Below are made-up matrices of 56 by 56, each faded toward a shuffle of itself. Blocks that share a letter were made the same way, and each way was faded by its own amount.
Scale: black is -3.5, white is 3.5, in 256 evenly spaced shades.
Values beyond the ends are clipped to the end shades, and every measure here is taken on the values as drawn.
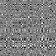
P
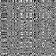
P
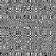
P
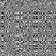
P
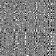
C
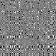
P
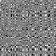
P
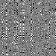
C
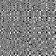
P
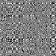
P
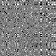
P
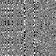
C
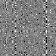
C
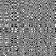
P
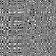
P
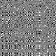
P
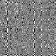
C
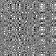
P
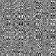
C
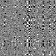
C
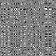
P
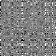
C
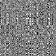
C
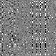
C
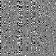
C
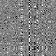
C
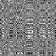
P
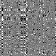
C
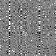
C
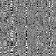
C
